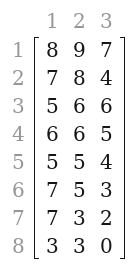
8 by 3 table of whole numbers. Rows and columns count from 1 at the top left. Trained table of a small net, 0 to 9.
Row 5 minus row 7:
-2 2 2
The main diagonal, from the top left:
8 8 6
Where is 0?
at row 8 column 3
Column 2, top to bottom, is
9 8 6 6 5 5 3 3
